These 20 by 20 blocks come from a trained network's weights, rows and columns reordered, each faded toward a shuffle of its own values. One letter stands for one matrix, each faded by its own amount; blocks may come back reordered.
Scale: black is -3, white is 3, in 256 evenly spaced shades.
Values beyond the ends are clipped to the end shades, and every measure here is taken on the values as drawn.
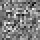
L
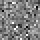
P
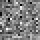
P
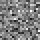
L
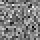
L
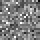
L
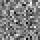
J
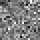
P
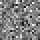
P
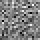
J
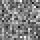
J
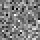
L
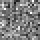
L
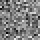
J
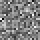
L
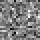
J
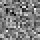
J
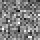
J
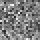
L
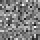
L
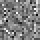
P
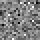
P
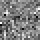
P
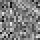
J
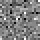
P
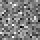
L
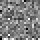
P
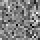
J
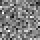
L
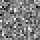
P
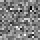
L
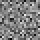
J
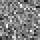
P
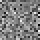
J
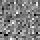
P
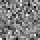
L
